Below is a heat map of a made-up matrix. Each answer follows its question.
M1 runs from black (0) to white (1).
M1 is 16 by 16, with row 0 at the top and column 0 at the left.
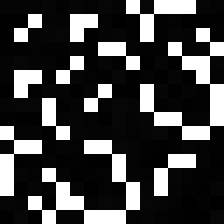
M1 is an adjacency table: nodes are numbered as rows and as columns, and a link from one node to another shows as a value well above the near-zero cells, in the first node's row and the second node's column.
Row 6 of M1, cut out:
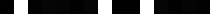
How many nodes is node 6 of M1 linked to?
4
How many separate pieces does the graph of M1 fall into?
1
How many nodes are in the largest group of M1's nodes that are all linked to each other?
3
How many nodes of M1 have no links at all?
0
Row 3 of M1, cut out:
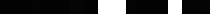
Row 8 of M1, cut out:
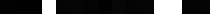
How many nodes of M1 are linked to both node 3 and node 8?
2
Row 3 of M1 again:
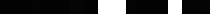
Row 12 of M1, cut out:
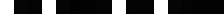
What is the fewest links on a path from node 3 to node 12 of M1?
1
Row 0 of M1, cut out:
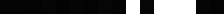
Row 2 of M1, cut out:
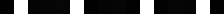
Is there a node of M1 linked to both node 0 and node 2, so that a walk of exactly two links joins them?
no
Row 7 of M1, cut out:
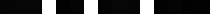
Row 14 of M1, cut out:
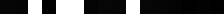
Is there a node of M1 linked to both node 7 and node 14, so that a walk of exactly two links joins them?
no
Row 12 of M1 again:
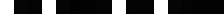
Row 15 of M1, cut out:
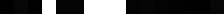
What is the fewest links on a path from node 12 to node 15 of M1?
2
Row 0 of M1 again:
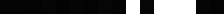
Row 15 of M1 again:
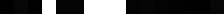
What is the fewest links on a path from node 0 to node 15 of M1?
3
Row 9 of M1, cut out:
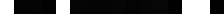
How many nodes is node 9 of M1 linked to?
4
